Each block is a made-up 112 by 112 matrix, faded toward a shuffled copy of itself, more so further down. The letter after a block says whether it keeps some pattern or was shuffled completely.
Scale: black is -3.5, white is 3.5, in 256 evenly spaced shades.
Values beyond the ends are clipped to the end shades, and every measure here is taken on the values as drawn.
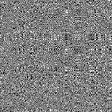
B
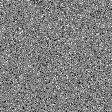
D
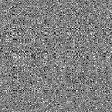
B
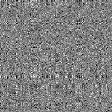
B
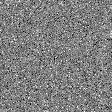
D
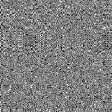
B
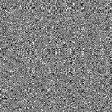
B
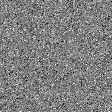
D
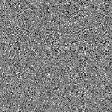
B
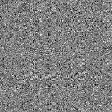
B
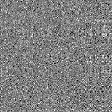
B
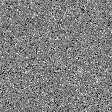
D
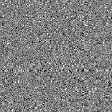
B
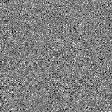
B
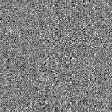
B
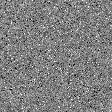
D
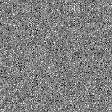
B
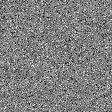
D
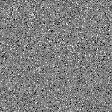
B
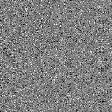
B
